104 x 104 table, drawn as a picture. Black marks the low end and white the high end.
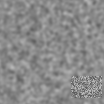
Grain: blotchy. Odd rows or columns: none. Mirror symmetry: none. Roughest part: bottom right. Stripes: none. Odd patch: rougher, in the bottom right.
